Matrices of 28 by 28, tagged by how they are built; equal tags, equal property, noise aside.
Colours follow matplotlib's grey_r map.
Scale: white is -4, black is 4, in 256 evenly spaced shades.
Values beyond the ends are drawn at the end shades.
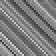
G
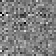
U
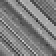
G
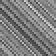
G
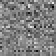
U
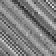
G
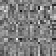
U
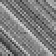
G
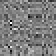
U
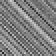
G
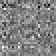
U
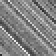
G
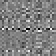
U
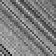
G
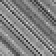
G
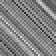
G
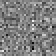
U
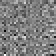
U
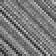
G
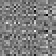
U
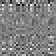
U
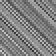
G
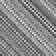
G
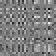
U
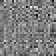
U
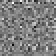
U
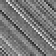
G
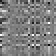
U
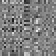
U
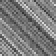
G
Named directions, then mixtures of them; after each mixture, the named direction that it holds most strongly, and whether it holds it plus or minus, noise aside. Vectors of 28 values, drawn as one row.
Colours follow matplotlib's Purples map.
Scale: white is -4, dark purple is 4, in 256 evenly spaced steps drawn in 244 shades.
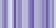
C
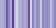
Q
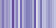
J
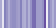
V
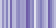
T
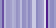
V, minus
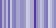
T, minus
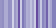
J, minus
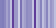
J, plus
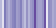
V, plus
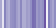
V, plus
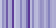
Q, plus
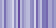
J, minus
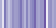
V, plus
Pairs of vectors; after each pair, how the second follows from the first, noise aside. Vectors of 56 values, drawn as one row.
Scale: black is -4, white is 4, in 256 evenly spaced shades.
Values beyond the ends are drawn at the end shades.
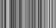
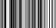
scaled up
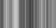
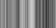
wrapped around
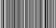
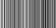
sign-scrambled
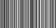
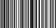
scaled up
